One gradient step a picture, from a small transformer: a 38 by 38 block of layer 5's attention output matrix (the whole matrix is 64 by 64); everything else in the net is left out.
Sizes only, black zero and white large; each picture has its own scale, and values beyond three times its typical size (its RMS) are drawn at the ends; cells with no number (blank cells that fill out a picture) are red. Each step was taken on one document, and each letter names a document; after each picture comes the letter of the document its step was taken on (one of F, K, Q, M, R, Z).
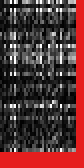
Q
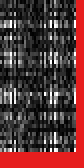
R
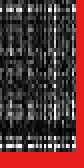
R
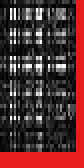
Q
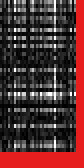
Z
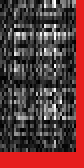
Z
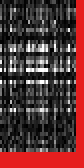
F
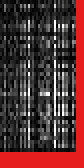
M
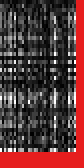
R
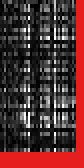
M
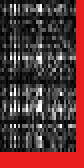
Q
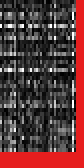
R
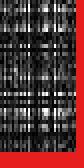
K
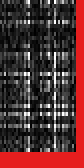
M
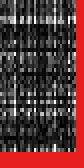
R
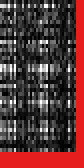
F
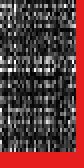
F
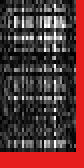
Z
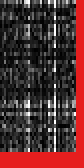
M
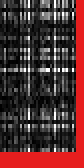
M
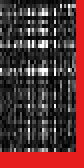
F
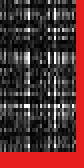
M
